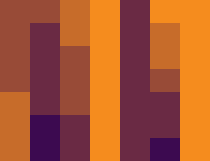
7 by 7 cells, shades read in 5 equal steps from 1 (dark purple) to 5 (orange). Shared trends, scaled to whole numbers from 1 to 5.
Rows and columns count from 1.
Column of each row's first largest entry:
4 4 4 4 4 4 4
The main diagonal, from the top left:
3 2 3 5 2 2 5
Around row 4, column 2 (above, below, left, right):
2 2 3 3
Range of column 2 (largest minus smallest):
2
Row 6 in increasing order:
1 2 2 2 4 5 5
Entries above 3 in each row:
4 4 3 2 3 3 3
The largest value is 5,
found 15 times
